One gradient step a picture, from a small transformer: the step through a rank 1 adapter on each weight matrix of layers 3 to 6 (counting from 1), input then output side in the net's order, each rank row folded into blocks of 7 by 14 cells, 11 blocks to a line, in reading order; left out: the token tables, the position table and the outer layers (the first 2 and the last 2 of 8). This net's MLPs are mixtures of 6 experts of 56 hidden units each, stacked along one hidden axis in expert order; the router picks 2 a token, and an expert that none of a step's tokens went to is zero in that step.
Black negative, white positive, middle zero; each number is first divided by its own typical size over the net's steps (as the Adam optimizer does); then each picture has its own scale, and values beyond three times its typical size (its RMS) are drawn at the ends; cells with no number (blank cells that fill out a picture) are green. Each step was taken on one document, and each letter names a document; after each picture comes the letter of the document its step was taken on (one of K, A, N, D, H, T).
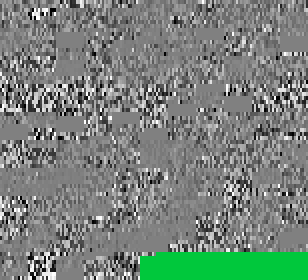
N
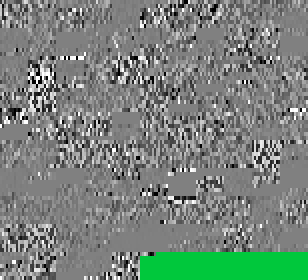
N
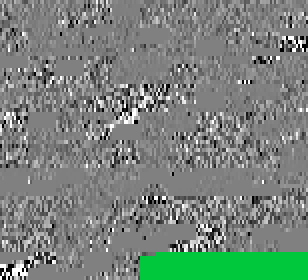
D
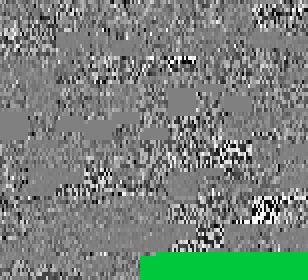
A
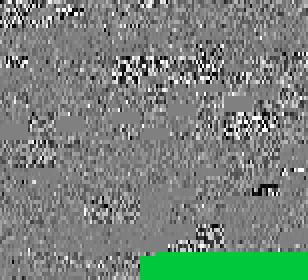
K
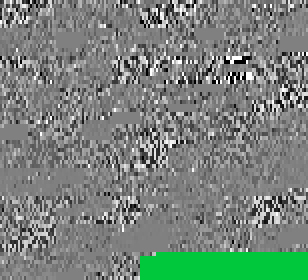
N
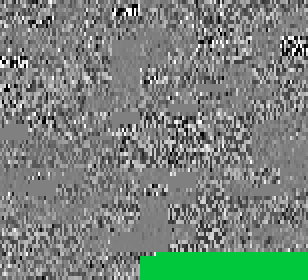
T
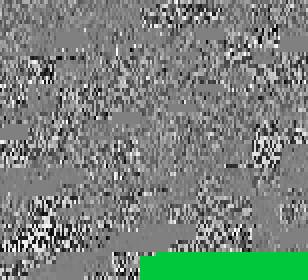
N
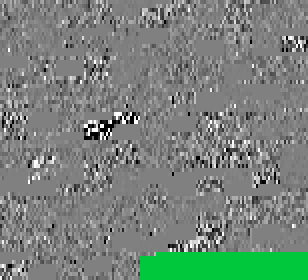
D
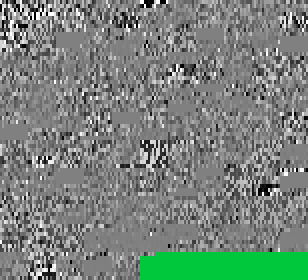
A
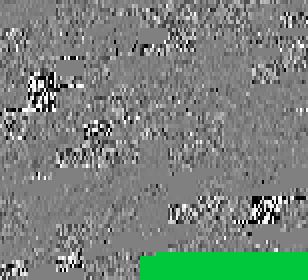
D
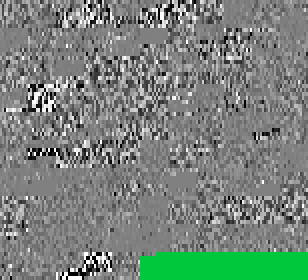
T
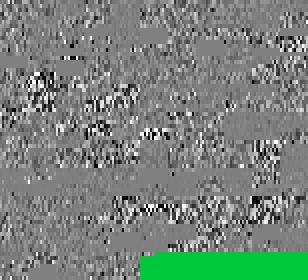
D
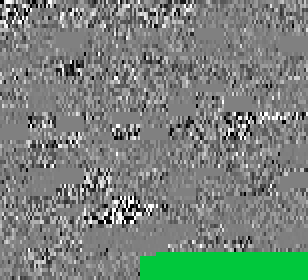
K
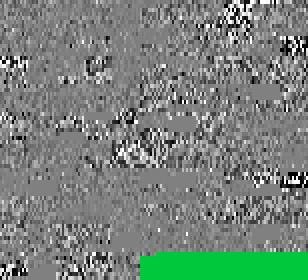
T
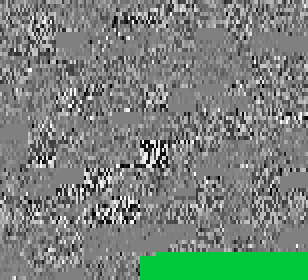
A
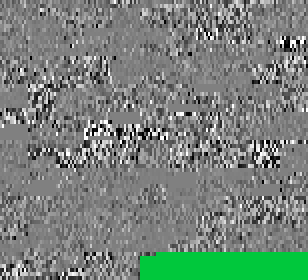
T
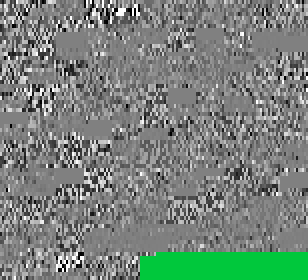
K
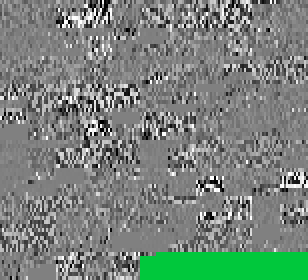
T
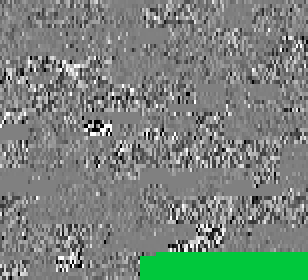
D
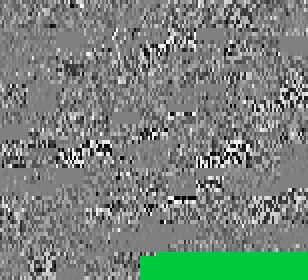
N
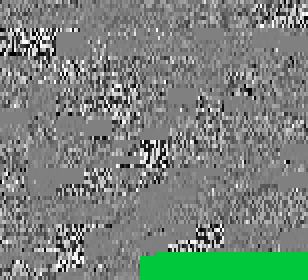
K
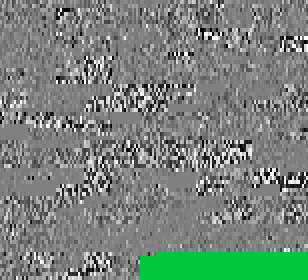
T
